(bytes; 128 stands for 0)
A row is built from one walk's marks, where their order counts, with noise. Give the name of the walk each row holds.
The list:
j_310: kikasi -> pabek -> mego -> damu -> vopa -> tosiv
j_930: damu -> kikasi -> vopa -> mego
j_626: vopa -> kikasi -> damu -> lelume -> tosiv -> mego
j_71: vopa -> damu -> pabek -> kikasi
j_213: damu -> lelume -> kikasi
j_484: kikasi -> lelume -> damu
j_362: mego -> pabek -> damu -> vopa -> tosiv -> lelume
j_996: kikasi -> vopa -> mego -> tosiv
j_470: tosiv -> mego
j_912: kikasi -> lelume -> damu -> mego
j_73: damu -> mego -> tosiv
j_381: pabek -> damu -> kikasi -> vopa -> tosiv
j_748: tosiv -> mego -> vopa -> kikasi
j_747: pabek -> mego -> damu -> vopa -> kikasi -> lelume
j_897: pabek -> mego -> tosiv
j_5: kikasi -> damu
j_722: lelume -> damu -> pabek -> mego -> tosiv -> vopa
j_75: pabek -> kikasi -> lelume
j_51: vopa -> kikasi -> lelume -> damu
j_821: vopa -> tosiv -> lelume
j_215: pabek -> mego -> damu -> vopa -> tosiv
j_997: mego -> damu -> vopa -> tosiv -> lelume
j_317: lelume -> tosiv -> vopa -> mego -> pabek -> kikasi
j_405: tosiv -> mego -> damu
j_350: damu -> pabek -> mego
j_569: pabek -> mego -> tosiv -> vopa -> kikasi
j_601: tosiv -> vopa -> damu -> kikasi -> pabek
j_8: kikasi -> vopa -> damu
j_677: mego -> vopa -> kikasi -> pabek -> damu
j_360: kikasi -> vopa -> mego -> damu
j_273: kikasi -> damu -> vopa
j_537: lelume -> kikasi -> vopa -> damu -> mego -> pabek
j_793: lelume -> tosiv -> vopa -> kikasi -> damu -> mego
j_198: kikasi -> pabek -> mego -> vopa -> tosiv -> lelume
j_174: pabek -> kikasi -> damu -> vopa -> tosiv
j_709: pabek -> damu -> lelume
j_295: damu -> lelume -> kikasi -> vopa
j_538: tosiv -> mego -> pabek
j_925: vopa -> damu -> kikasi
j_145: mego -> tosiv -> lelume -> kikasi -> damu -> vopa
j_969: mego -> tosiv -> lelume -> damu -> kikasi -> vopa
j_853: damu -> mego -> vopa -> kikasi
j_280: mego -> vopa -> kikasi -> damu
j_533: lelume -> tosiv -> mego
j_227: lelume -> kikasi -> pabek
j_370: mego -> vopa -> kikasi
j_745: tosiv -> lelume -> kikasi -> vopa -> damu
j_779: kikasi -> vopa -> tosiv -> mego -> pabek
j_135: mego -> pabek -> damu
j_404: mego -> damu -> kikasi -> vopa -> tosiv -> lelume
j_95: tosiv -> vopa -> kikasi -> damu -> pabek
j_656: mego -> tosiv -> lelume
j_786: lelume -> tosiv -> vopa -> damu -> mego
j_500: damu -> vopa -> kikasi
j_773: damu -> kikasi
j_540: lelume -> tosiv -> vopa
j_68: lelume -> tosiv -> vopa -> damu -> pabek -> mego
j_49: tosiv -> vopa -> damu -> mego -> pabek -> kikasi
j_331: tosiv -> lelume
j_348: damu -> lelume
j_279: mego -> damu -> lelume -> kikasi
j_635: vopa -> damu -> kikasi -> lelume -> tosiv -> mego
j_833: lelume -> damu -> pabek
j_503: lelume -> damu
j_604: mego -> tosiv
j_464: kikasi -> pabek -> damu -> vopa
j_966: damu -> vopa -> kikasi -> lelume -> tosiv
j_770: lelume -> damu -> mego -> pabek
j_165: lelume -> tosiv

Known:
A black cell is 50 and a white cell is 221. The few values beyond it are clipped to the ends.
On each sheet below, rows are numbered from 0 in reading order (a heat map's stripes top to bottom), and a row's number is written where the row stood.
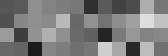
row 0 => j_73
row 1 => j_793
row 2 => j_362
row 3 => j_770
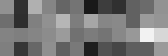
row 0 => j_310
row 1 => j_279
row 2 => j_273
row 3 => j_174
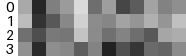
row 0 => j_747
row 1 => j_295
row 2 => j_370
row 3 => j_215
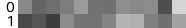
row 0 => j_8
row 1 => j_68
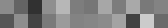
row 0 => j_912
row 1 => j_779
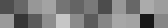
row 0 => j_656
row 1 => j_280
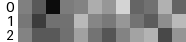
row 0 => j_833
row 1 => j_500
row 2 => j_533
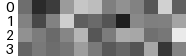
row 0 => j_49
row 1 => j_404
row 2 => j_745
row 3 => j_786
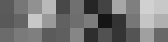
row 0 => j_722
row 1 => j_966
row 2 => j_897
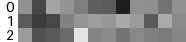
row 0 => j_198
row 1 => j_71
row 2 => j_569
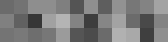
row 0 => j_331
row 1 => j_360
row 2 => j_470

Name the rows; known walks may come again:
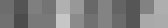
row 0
j_748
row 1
j_370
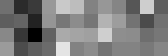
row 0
j_49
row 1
j_135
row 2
j_227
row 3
j_569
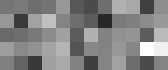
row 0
j_470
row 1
j_997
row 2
j_484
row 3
j_145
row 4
j_360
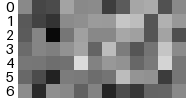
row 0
j_635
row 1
j_601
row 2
j_538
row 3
j_348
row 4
j_773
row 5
j_350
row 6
j_215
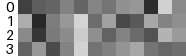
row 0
j_537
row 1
j_747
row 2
j_853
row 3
j_405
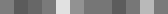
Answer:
j_925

